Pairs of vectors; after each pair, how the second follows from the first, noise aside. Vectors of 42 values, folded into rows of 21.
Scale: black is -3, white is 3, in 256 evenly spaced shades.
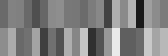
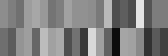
negated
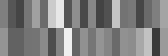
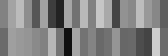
negated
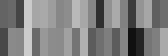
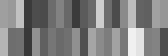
negated
